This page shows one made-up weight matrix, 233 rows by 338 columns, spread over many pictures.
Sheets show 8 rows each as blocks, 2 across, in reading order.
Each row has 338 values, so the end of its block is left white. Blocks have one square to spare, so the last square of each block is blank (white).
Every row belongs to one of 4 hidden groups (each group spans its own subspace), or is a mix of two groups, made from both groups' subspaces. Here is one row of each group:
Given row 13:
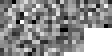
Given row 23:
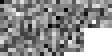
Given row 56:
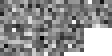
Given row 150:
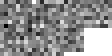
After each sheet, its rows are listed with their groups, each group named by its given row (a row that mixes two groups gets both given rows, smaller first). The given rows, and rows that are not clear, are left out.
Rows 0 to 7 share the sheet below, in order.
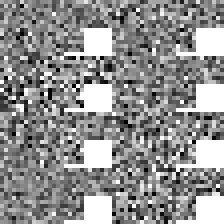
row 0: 150
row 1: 13
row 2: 56 and 150
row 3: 56
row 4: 13 and 56
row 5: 23
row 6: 56
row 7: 150
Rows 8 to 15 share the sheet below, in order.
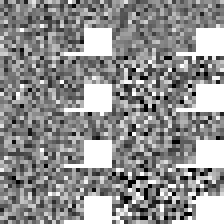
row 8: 56 and 150
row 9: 13
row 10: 150
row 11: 13 and 56
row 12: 56
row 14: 23
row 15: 23
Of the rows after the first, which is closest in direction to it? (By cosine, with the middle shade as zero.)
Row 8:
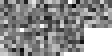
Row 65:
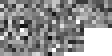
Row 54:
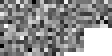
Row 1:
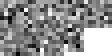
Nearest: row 65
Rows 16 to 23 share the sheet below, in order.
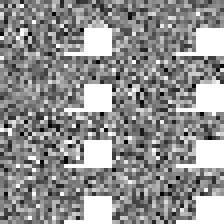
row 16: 150
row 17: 23
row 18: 23
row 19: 150
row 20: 13
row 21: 56
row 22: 23 and 150
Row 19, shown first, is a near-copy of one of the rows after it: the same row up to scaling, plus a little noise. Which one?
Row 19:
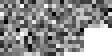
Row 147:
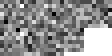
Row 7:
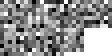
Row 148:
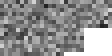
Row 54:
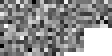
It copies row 147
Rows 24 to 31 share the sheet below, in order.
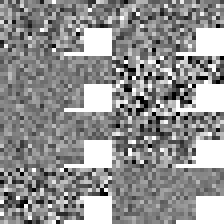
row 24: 56
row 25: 13
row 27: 13 and 23
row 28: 150
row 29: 150
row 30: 150
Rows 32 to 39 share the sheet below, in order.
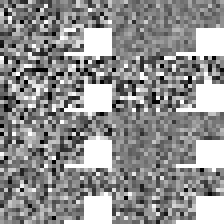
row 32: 13 and 56
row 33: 13
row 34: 23
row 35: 56
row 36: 56
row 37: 56
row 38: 13 and 56
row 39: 56
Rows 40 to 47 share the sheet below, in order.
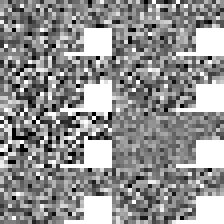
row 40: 56
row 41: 150
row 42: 23 and 56
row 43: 23
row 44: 56
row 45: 150
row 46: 56
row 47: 23
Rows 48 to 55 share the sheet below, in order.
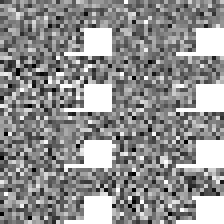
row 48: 23
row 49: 13 and 23
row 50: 13 and 23
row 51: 13
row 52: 56 and 150
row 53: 56 and 150
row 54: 150
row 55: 150
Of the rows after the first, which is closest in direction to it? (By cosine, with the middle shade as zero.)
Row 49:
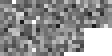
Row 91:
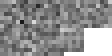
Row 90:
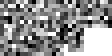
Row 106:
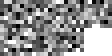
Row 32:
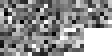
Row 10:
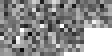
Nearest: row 91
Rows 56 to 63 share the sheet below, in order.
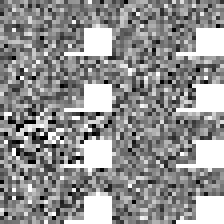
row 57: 13
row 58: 13
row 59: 23
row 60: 23 and 150
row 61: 23 and 150
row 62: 56
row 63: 23
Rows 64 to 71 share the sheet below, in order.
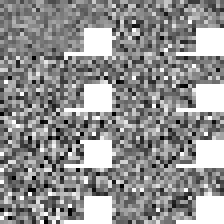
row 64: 56
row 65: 56 and 150
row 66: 150
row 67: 13 and 150
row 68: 23
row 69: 23
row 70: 23 and 56
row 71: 13 and 56
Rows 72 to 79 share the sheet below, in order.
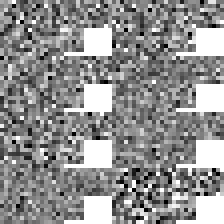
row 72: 13
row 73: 56
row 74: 13 and 56
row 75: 13 and 150
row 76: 56
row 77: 56
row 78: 150
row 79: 13
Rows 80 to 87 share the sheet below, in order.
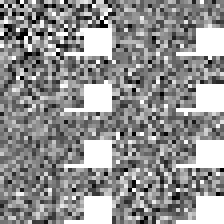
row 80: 150
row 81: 56
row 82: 13
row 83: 23 and 56
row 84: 23
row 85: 150
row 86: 13 and 56
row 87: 13
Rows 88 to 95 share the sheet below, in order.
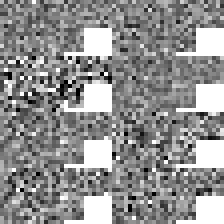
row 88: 150
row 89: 56
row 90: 13 and 150
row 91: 13
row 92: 13
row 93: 56
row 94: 13
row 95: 150
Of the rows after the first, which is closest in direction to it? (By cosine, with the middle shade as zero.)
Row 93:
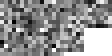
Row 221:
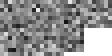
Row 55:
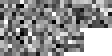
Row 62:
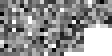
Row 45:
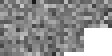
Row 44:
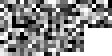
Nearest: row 44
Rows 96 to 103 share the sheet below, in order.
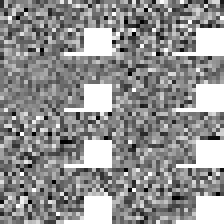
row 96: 13 and 23
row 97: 56
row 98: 23
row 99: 23
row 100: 13
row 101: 56 and 150
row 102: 150
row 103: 13
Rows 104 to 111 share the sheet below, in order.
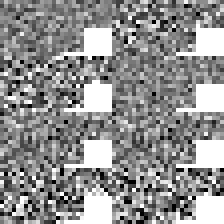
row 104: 23
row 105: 23 and 150
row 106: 23 and 56
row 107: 56
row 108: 23
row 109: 23
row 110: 150
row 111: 13 and 23
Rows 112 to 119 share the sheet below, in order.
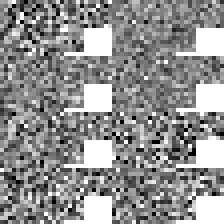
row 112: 13
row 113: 13
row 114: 13 and 56
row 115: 13 and 150
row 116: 13
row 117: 56
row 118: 23
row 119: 23 and 56
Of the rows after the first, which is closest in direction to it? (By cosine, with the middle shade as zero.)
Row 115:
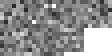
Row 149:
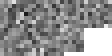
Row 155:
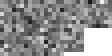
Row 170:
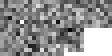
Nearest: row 149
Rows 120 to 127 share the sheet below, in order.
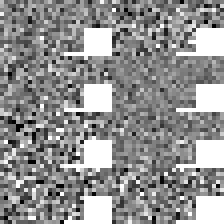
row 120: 56
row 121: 23 and 56
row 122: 13
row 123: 150
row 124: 23
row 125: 13
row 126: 23
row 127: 13
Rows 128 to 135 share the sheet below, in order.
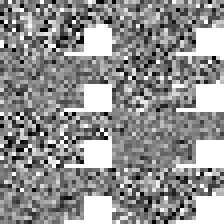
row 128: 56
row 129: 23
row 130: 150
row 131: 13
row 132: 150
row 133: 13
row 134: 13
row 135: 23
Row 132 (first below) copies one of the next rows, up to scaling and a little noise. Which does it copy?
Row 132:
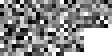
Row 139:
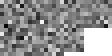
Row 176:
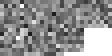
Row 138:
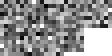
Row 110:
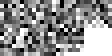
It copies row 139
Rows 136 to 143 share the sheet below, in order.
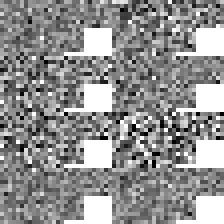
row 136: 23 and 56
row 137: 13 and 23
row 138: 150
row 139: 150
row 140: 150
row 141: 13
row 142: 150
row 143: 13 and 23
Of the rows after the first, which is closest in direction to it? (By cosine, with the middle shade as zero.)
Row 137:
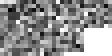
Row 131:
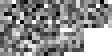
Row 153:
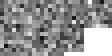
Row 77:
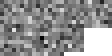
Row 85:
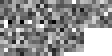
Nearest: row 131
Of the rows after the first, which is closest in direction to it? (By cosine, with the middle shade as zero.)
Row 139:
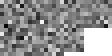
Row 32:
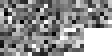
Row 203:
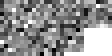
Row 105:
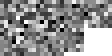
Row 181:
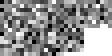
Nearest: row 32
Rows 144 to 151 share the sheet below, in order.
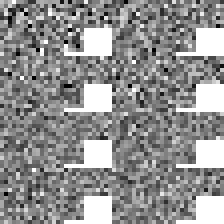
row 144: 13
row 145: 13
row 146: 13
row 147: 150
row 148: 150
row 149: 13
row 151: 23
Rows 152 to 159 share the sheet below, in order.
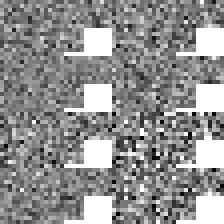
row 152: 56
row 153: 56
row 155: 56
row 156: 56
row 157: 56
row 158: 13
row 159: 56
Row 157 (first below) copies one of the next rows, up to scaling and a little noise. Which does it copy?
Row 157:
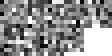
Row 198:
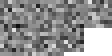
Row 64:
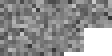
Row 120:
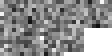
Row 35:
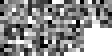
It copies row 35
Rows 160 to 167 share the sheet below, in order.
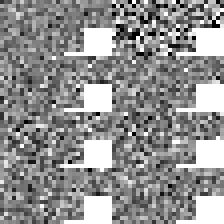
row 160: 23
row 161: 150
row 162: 56
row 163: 150
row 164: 23
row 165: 13
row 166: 56
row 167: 23
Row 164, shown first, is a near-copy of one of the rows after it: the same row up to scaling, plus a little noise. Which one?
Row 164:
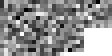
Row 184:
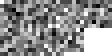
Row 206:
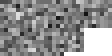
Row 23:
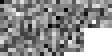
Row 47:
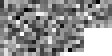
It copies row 47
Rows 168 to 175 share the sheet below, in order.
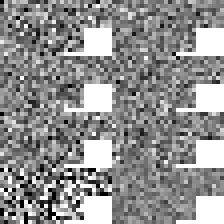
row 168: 23
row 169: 23
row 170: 13 and 150
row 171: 150
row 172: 23
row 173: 56
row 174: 56
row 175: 13 and 150
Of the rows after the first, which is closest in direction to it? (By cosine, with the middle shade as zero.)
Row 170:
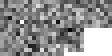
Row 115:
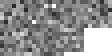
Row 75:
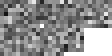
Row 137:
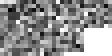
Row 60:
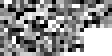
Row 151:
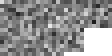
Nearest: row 151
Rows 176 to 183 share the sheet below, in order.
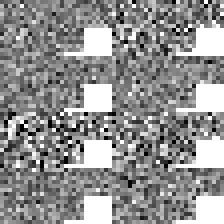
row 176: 150
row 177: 56 and 150
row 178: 23
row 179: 23 and 150
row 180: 13
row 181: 23 and 150
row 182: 150
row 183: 23
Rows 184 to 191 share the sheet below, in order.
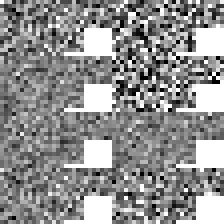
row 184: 23
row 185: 13 and 23
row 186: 23
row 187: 150
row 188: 13
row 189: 23
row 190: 23
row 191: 56
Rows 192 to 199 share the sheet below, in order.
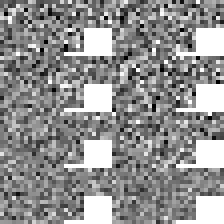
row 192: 13
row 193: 13
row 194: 13 and 23
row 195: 13
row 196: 23
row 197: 23
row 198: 56
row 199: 56
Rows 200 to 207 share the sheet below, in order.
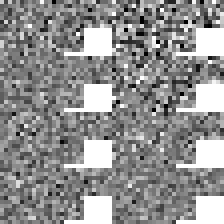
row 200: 56
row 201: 56
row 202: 56
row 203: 23 and 56
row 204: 13
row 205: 56
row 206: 23
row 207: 23
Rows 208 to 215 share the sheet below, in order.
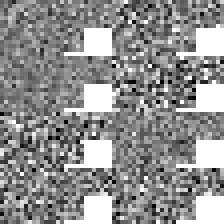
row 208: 13
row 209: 13
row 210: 56
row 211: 23 and 56
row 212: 23
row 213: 13 and 150
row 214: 150
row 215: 56
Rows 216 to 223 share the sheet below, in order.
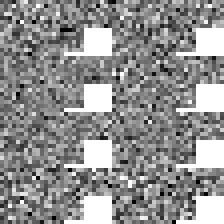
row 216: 13
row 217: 23
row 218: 150
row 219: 13 and 150
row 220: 150
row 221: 56
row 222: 56
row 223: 23
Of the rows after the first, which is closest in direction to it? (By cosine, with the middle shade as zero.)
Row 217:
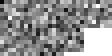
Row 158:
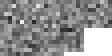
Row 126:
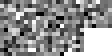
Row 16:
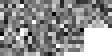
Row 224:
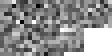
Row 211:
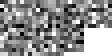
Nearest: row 211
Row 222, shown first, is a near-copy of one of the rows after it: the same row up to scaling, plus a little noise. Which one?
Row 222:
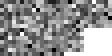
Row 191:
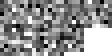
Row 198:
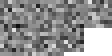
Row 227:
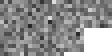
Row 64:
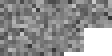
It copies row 64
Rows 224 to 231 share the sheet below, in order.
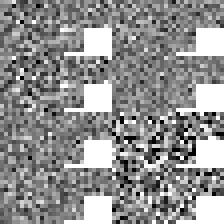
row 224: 13
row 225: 23 and 150
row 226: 13
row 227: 56
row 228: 56
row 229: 56
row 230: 13 and 150
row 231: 23
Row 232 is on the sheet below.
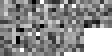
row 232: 150
